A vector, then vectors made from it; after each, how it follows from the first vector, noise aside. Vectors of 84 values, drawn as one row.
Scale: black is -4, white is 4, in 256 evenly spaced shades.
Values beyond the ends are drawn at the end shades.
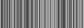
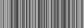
wrapped around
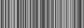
wrapped around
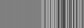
partly zeroed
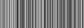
wrapped around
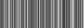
sign-scrambled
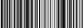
scaled up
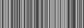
wrapped around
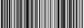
scaled up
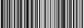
scaled up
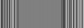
partly zeroed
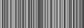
sign-scrambled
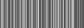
sign-scrambled
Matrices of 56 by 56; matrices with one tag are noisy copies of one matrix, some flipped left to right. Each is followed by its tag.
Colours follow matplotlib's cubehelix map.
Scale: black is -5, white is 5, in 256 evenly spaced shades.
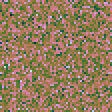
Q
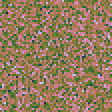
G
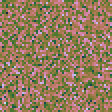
G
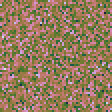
G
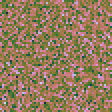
G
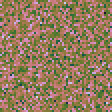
G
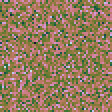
Q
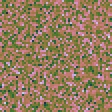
G
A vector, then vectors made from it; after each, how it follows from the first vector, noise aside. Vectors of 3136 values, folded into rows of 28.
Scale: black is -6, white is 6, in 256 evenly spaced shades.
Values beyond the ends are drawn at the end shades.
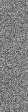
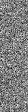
scaled up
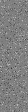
partly zeroed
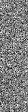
scaled up
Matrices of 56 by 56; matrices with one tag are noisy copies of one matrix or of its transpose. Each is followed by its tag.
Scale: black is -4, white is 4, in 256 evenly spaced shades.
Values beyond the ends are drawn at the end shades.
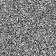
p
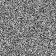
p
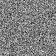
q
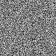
q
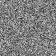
p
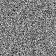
q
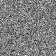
p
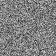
p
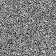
p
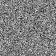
p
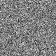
p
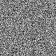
q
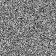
p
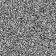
p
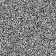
p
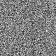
q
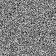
q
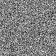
q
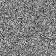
p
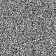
q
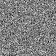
q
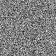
q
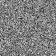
p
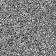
p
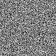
q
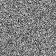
p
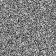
p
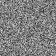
p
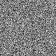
q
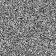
p
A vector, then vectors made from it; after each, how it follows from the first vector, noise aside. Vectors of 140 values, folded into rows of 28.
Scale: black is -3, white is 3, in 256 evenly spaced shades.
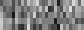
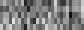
reversed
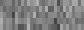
shrunk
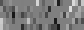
partly zeroed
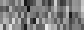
reversed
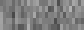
shrunk
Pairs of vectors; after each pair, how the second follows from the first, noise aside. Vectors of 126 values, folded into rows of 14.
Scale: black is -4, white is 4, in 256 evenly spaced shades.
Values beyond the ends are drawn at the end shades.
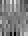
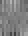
shrunk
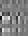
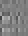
shrunk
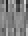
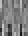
reversed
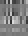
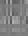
shrunk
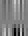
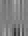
shrunk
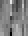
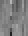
shrunk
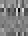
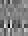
reversed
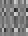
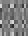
reversed
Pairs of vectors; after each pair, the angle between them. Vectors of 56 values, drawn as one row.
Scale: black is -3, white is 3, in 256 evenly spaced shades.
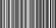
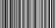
nearly opposite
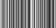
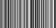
nearly opposite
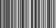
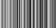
nearly opposite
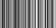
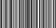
partly opposed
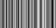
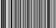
orthogonal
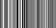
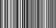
nearly parallel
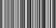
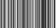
partly aligned
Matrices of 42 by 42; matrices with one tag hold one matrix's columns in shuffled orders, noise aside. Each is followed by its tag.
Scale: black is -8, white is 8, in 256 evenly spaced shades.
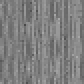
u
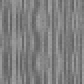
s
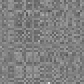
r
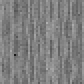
u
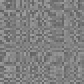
r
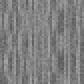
s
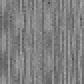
s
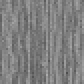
s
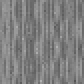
u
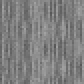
u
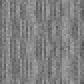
u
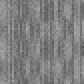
u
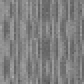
u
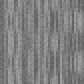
s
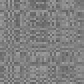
r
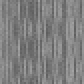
u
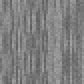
s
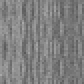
u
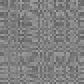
r
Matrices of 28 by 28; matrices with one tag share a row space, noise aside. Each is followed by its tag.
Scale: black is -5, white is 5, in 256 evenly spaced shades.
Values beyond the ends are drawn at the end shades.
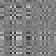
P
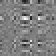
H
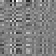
P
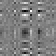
H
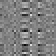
H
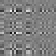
P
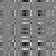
H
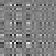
P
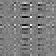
H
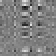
H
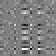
H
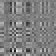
P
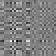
P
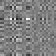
P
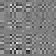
P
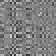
P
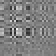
P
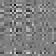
P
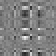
H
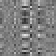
H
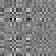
P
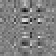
H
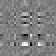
H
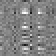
H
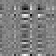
H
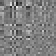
P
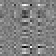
H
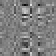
H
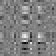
H
